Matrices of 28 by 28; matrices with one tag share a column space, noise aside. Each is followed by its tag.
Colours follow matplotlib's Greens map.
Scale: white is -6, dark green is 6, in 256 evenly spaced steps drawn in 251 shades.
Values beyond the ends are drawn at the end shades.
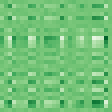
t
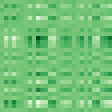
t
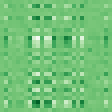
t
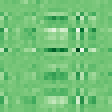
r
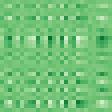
t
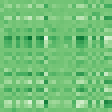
t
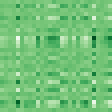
t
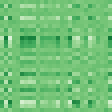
t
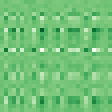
r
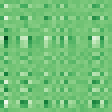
t
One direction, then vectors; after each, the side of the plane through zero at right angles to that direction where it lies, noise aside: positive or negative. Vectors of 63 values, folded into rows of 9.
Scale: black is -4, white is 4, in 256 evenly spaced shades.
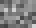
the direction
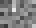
positive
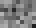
negative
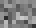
negative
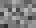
positive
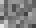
negative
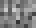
positive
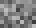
positive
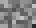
negative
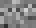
positive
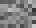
positive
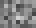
positive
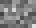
positive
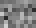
negative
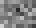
negative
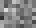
positive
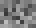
negative
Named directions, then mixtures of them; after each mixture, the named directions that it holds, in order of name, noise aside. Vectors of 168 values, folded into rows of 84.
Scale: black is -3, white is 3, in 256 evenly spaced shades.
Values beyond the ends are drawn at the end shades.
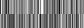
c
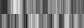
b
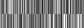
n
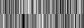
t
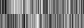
b, c, t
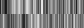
b, c, t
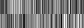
b, n, t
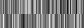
n, t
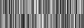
t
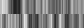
b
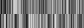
b, c, n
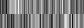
b, c, n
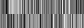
b, c, n
